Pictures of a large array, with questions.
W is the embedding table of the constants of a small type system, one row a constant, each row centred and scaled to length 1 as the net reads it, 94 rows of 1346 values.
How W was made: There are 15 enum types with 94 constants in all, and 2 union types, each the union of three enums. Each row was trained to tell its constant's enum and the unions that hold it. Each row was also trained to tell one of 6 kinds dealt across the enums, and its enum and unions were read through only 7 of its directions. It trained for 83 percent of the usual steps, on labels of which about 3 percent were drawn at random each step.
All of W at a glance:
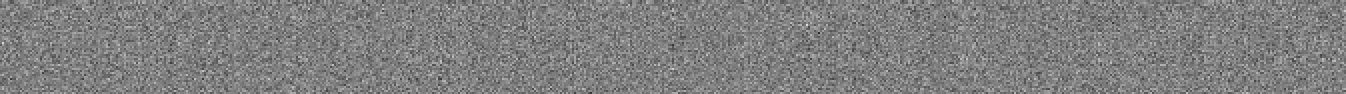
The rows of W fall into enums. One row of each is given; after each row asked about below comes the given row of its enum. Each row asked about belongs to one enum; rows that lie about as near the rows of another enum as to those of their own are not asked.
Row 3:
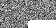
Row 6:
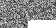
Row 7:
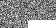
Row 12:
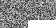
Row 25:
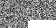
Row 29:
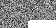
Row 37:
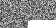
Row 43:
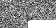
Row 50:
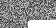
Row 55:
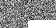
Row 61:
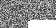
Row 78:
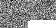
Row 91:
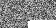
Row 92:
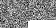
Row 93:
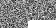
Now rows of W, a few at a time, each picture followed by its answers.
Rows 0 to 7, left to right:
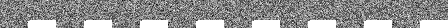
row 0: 3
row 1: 37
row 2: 37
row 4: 43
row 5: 50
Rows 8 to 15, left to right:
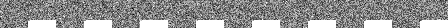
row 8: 92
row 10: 6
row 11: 61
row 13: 55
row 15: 50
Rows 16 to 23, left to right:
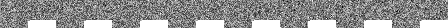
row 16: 55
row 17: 55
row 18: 61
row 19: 93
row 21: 91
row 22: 43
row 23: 93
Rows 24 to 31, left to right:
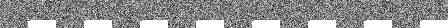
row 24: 78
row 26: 61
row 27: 12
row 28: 12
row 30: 78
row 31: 7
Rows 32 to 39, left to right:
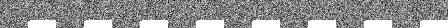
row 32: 50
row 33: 37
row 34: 91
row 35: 93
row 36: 93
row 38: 43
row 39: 92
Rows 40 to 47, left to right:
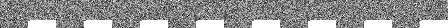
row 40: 6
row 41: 91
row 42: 93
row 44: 37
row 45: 43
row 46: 12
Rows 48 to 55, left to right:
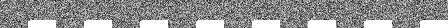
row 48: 29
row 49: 25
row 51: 3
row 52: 6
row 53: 78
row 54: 29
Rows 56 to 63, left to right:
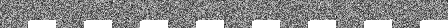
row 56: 12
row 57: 61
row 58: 93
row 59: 43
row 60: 37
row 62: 12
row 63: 3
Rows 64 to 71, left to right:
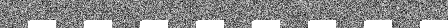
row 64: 7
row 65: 7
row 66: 37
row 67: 55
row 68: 93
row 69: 61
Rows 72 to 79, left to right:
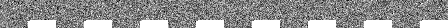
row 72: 3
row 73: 50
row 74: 7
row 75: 29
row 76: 91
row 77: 12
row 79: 78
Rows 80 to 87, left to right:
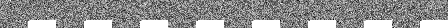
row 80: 78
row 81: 61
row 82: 78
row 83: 37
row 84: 78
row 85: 29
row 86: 7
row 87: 12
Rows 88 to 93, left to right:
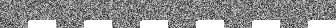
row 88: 43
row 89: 43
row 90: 29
